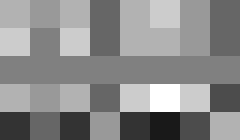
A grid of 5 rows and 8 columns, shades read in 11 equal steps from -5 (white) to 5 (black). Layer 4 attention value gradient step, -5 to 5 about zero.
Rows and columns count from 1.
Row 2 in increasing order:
-3 -3 -2 -2 -1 0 1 1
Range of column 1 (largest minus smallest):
6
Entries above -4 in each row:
8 8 8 7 8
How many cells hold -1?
5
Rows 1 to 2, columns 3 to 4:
-2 1 / -3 1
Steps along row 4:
up down up down down up up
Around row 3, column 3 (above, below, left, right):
-3 -2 0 0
